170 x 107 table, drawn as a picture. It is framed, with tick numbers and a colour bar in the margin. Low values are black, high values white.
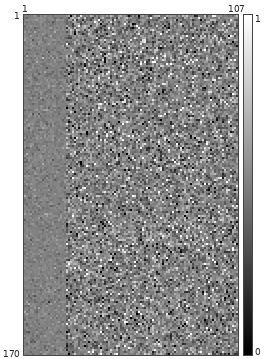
Stripes: none. Seam: vertical, 20% of the way across, the left part calmer. Histogram: heavy tails on both sides. Slope: none.
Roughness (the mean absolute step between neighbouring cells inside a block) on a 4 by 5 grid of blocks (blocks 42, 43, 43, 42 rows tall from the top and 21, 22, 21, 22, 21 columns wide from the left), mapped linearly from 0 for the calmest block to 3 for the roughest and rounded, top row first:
0 3 3 3 3 | 0 3 3 3 3 | 0 3 3 3 3 | 0 3 3 3 3
